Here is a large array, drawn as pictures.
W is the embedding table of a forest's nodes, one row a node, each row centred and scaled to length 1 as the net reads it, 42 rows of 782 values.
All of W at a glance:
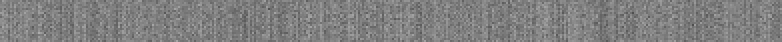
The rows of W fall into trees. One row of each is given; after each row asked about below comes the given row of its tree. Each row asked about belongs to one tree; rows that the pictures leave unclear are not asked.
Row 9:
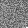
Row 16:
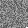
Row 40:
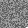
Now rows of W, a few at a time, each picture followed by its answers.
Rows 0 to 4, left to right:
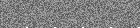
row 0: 9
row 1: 16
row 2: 40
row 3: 16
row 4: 40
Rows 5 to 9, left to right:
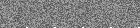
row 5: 16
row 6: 40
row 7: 40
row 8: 40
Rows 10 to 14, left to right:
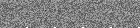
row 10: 40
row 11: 16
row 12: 40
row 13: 40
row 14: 16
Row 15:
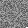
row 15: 16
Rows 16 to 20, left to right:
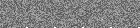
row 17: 16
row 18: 40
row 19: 40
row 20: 16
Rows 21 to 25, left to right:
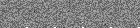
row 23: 9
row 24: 40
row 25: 40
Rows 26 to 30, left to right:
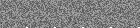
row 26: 16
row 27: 16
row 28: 16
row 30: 40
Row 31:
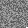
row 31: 16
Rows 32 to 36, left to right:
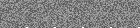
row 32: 40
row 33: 40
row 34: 16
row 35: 16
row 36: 16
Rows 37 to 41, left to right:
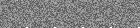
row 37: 40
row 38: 16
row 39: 40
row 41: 9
